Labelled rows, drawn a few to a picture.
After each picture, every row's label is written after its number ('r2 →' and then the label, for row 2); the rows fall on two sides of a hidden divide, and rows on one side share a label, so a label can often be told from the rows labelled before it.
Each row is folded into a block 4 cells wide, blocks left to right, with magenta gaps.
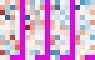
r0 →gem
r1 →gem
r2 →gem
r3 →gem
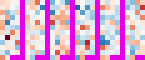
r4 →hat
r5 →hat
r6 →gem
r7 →gem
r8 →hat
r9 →gem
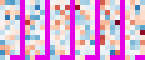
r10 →gem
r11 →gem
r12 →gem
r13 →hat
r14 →gem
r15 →gem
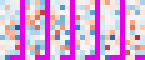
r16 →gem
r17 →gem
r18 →gem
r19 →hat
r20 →hat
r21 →gem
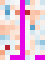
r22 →gem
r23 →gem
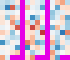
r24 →hat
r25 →gem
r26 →gem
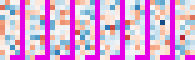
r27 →gem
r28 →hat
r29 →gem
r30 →gem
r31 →gem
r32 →gem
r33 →gem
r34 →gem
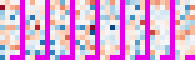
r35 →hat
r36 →gem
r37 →hat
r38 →hat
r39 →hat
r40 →gem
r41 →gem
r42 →gem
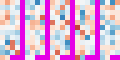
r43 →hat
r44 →gem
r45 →hat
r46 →gem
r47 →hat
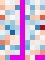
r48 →hat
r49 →hat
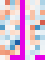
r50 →gem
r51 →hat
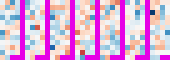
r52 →hat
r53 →gem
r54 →hat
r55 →gem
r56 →gem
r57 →hat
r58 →hat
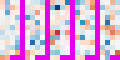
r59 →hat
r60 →gem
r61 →gem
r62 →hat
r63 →gem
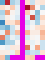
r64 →hat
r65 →hat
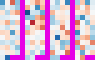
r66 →gem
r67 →gem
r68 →gem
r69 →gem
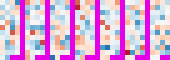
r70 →gem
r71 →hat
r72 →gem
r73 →hat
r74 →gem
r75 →gem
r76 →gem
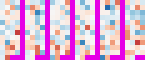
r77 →hat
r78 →hat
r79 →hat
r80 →gem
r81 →gem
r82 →hat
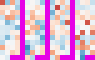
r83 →hat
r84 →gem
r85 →gem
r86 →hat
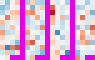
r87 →gem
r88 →gem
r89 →gem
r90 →hat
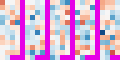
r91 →hat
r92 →hat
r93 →gem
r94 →hat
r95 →hat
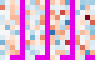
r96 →hat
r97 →gem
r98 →gem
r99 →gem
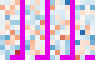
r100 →hat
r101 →hat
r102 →gem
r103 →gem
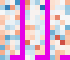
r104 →gem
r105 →hat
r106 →hat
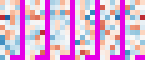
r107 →gem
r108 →hat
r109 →hat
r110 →hat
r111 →gem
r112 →hat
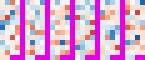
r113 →hat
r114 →gem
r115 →gem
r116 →gem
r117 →hat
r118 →gem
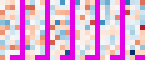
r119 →hat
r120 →hat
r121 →gem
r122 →hat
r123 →hat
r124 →hat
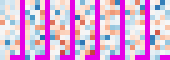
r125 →gem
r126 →gem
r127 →gem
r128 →hat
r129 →gem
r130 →hat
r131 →gem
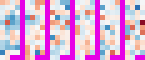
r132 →hat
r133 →hat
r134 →gem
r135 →gem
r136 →hat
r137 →gem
